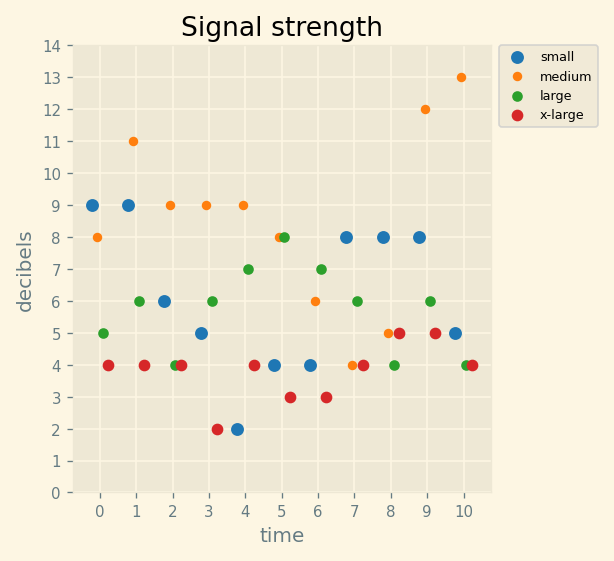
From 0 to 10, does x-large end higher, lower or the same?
the same
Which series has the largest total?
medium
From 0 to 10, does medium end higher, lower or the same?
higher
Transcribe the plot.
Title: Signal strength
x-axis: time, ticks 0 1 2 3 4 5 6 7 8 9 10
y-axis: decibels, ticks 0 1 2 3 4 5 6 7 8 9 10 11 12 13 14
Legend: small, medium, large, x-large
Values:
small: 9 9 6 5 2 4 4 8 8 8 5
medium: 8 11 9 9 9 8 6 4 5 12 13
large: 5 6 4 6 7 8 7 6 4 6 4
x-large: 4 4 4 2 4 3 3 4 5 5 4
